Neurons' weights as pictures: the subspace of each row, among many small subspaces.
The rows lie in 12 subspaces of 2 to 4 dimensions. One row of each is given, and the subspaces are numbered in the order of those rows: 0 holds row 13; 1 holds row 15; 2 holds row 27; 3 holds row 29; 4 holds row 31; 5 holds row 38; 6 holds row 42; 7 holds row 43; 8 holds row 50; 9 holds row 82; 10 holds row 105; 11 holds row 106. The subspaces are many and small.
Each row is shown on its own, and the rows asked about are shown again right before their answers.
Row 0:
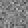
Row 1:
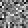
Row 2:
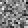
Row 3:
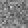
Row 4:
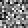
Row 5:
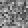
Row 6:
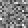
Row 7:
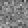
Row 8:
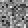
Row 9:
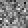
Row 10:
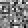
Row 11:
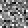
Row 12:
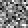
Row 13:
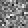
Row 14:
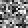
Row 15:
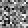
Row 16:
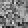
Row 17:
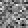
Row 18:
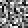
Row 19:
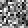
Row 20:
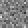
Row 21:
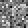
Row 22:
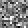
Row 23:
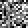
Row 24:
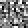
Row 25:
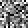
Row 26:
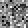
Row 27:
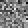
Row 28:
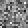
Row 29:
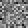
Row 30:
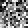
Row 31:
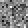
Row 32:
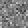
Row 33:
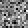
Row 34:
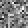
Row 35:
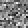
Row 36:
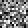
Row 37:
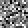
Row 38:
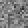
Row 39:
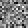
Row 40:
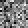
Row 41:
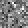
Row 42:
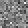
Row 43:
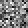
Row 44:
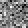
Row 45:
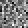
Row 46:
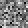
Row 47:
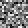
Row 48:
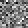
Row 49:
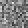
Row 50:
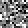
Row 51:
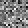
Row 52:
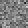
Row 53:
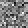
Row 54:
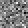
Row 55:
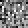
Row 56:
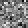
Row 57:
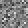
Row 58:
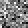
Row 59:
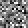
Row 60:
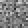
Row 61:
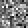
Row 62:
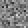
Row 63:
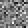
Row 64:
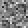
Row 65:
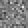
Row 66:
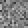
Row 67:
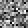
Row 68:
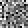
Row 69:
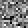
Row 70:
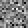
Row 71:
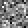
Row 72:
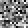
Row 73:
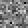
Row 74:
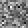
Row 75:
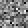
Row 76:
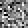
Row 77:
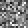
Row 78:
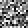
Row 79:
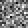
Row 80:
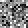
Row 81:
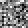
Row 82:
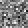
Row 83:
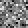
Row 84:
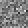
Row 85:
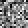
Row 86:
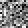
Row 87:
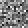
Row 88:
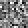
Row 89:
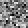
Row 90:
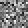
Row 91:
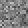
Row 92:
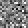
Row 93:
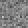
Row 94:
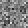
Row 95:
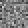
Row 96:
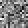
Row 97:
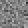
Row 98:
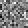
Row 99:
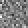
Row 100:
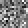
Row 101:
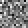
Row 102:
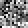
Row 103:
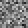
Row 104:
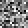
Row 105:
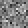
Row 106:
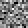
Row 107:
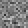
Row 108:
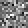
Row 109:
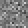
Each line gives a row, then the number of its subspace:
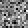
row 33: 9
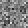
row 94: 1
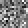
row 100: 7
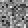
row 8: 4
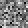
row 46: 6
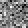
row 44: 8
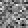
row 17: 2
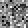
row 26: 4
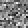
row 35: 7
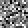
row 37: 0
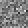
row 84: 10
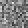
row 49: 5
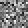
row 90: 0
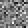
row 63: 0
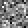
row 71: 10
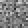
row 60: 2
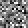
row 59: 3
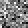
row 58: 6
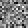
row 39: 3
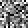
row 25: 5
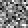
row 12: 2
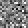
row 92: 3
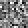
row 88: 11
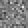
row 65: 11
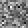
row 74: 7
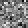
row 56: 10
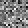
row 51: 2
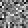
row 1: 5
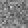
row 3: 7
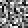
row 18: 11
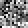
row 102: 6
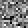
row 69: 9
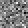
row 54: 0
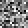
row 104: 8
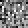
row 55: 11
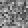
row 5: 6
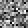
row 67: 8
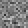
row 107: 9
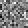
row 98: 1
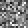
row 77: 0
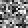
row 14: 6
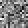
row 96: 5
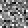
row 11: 1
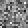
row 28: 6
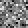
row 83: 2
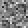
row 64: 10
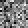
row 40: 1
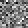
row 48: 2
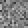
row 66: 1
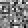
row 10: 11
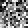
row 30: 2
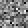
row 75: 8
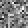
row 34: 5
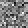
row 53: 0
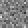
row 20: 1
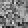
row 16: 6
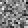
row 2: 2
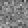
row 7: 10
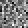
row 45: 5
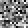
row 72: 6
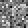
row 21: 4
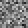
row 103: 2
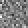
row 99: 1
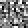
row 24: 11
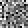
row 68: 5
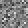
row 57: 7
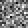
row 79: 0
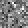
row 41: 5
